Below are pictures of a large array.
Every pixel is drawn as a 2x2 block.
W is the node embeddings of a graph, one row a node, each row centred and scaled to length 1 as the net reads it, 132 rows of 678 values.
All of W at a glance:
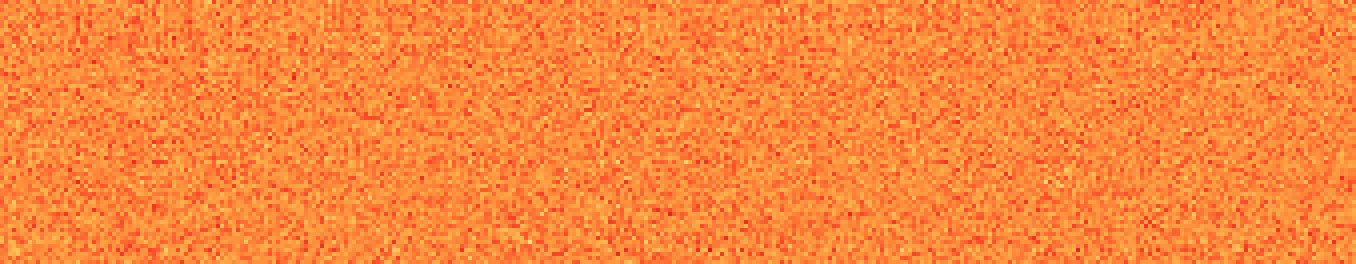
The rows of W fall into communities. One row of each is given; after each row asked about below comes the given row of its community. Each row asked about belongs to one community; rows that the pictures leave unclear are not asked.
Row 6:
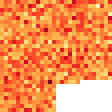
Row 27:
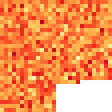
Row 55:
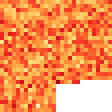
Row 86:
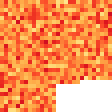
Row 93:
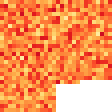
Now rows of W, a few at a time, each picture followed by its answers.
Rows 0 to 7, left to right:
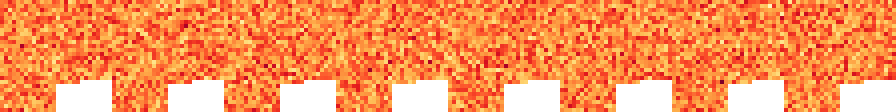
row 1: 55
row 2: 86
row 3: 6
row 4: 6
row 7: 93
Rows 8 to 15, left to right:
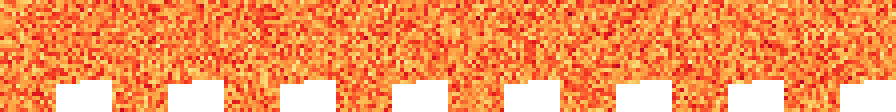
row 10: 86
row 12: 6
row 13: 6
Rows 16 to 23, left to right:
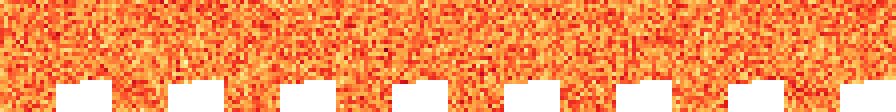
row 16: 55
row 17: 86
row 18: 55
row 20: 86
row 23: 6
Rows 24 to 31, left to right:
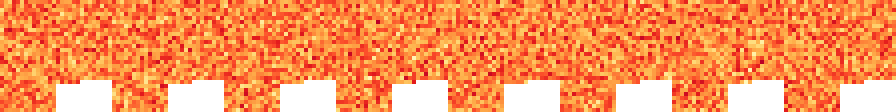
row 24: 86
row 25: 86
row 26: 86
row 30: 27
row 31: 86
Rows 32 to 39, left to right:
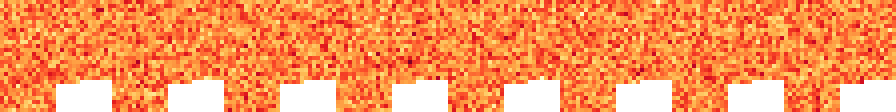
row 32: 86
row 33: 93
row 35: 6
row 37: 55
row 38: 93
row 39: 55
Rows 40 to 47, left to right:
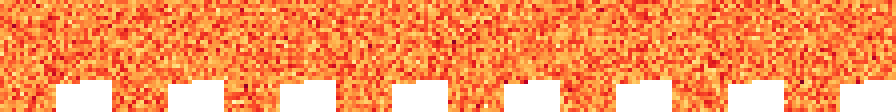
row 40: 55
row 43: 93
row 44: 55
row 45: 6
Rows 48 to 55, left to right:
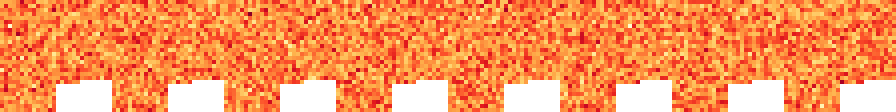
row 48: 93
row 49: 55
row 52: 6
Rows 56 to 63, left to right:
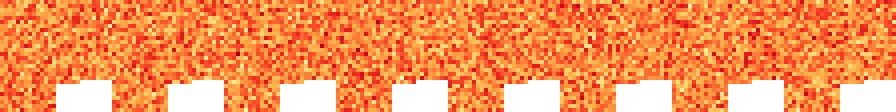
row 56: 86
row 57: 93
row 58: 93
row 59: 27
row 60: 86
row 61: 93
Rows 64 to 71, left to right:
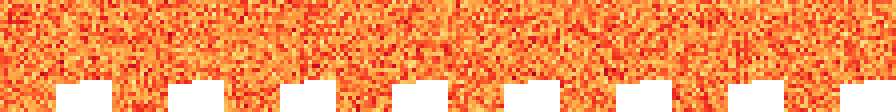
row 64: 93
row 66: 6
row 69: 86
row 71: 27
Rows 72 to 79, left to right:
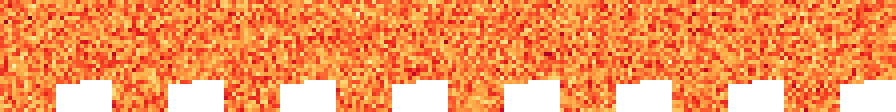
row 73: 86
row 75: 55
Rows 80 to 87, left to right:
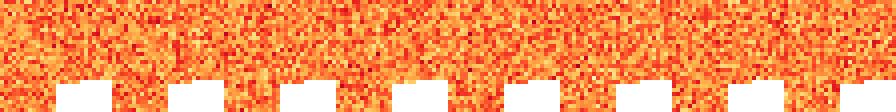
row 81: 27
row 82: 86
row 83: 6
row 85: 93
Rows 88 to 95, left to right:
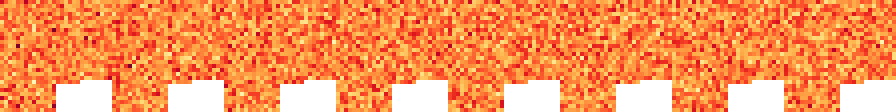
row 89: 93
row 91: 55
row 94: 55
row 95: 6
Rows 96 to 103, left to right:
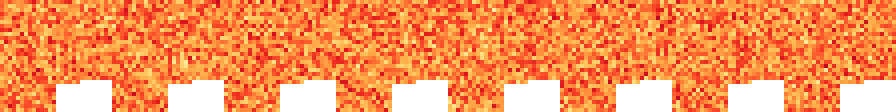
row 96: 27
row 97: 86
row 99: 86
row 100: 6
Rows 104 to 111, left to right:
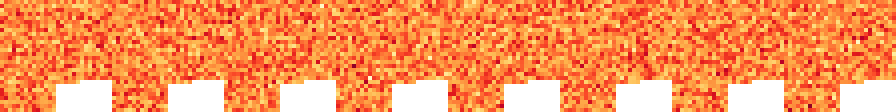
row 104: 93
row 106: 6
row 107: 93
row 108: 27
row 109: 6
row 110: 86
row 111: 6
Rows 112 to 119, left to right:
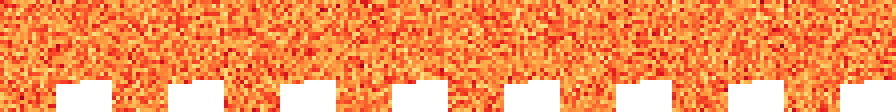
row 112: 6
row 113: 27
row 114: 86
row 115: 55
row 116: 86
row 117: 55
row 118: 27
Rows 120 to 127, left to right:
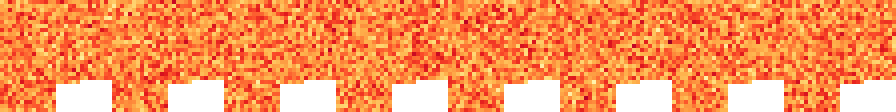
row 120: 27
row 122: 86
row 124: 86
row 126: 93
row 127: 86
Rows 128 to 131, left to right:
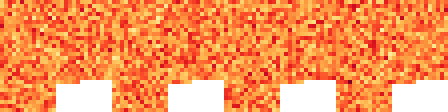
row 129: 6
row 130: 27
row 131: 93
